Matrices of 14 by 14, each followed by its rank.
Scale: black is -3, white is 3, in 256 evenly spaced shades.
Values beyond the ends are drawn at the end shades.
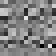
three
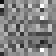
three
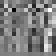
three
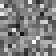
full rank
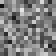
full rank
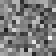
full rank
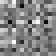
three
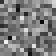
full rank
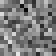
full rank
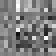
three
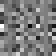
three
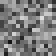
full rank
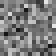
full rank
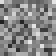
full rank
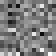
three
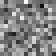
full rank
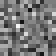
full rank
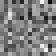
three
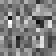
three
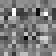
three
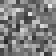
full rank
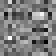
three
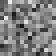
full rank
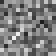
full rank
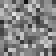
full rank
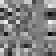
three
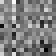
three
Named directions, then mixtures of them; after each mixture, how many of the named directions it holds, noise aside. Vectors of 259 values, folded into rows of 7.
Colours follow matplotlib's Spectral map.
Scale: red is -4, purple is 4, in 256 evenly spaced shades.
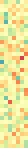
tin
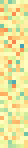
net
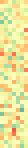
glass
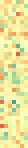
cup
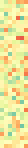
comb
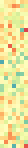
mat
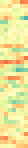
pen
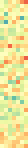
three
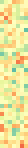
two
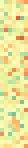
one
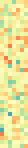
three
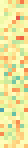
two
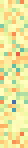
two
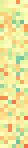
three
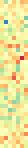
two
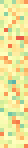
two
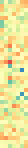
three
